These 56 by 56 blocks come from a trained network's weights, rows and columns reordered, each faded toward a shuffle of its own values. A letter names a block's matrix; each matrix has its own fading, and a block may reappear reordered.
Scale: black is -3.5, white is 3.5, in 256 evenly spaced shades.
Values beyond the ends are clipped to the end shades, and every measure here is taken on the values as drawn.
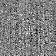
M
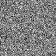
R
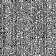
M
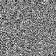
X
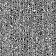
M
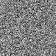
R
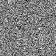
X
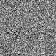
R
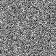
R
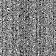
M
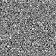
X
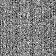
M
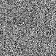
X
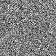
X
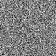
R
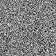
R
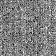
M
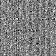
M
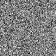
R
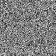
R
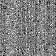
M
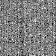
M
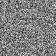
R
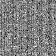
M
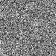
R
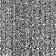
M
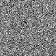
R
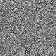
X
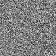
R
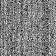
M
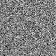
R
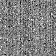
M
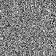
R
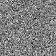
X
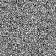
R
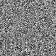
X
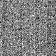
M
